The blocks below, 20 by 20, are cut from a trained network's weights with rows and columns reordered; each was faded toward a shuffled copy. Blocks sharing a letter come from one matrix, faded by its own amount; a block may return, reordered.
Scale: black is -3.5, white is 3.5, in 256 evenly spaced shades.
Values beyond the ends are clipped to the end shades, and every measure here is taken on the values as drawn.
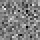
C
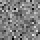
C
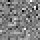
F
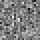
F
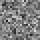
C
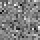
F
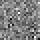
F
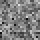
F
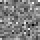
C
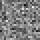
C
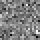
C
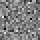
C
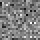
F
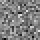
C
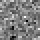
F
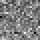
C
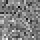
F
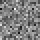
C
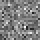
F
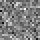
C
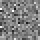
C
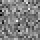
C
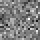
F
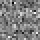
F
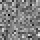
C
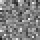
F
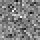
C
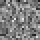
F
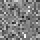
F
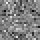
F
